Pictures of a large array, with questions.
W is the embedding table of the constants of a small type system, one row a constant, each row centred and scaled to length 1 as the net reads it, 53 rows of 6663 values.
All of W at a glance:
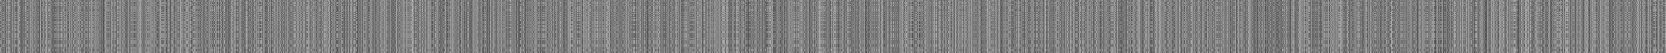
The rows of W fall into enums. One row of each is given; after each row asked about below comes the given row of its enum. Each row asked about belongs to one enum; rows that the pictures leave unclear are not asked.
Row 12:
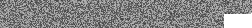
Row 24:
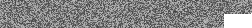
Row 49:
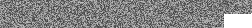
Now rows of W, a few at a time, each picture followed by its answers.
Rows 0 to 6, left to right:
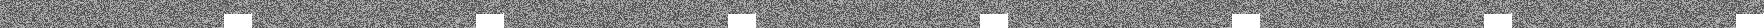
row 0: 49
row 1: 24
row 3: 12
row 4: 49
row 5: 12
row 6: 24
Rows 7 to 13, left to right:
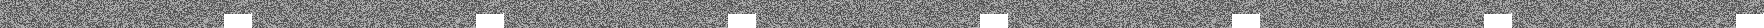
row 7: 24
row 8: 24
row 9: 49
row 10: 49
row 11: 24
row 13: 24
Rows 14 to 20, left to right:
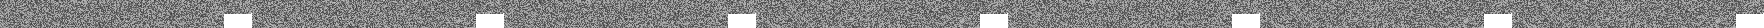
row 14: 12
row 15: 49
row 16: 12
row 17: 24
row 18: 12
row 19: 24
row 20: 24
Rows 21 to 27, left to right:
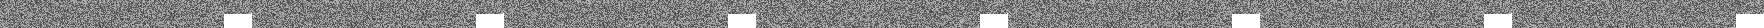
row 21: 12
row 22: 12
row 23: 12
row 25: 12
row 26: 12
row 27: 49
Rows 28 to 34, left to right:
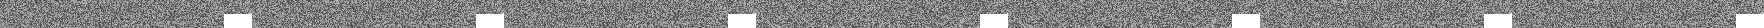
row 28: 12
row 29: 12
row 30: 12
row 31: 24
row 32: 24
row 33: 12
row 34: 12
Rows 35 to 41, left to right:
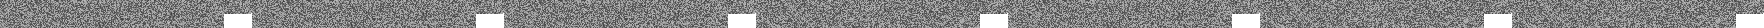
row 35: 12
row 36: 12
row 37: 12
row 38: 24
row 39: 12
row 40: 24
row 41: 24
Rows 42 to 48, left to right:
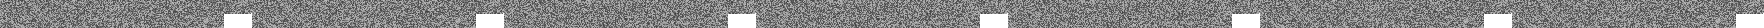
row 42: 24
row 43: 24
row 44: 12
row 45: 12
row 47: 24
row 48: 24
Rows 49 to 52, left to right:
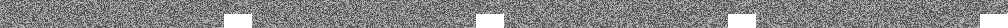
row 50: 49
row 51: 24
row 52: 24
